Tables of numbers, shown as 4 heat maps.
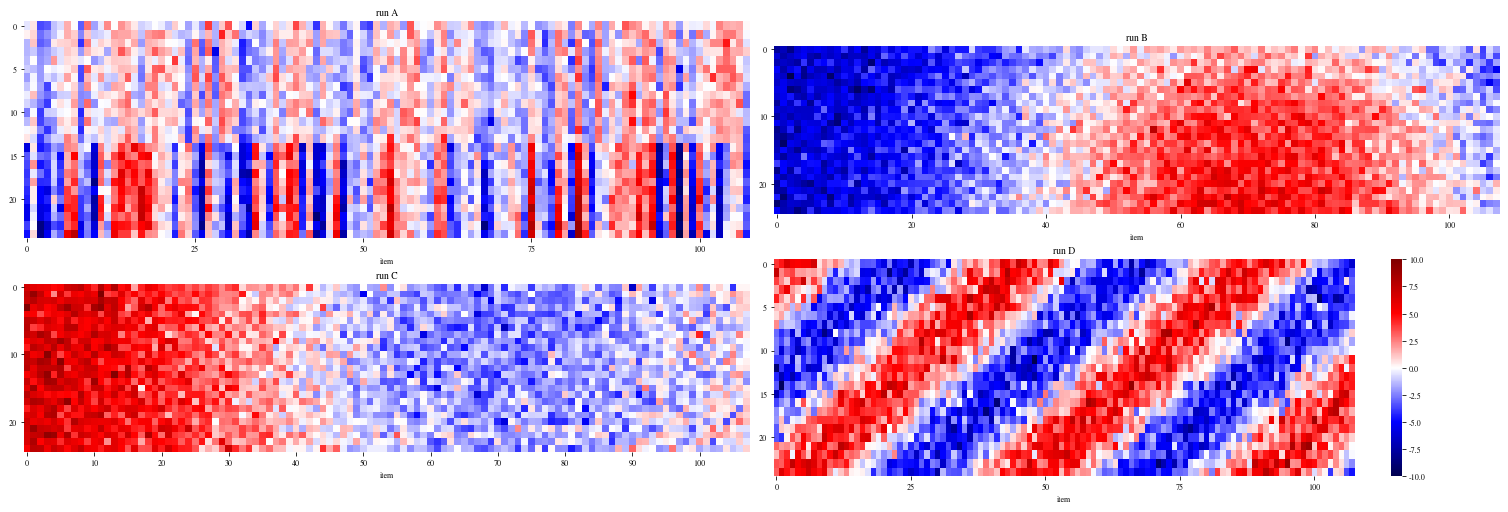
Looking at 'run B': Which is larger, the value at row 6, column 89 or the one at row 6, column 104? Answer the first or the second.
the first
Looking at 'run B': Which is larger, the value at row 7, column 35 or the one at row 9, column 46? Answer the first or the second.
the second
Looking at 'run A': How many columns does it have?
108
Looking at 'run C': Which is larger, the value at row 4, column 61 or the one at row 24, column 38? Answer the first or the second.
the second
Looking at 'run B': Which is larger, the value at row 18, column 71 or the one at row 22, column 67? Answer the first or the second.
the second
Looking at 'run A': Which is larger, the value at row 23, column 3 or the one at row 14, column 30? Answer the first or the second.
the second
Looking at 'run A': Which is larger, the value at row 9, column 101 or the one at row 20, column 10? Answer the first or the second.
the first
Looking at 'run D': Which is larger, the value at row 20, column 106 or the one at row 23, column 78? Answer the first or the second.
the first
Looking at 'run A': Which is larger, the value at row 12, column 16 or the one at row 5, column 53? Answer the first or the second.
the first
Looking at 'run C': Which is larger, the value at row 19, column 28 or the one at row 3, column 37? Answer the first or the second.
the first
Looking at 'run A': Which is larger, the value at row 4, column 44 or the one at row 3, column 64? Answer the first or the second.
the first
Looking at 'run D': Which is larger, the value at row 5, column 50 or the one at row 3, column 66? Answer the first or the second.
the first
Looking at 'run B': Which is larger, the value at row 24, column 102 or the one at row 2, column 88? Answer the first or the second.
the first
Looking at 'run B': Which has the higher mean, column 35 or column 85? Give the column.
85
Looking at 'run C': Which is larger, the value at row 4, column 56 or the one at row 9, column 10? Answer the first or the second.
the second
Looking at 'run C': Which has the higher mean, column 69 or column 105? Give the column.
105
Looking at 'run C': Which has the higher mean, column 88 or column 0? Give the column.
0
